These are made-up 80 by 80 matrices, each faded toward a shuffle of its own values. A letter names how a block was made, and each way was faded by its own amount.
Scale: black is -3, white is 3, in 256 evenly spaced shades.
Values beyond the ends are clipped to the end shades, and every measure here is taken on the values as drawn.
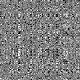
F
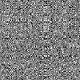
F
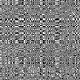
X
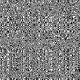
F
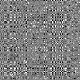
X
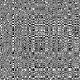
X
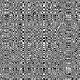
X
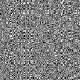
F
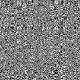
F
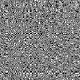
F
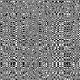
X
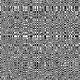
X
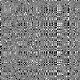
X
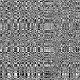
X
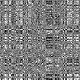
X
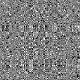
F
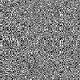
F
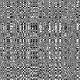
X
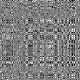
X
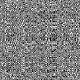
F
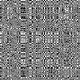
X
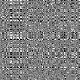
X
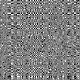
X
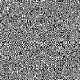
F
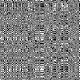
X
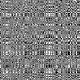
X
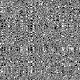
F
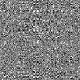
F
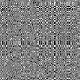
X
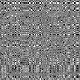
X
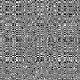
X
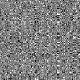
F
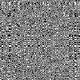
F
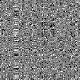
F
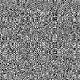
F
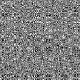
F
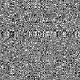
F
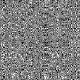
F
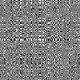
X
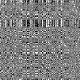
X
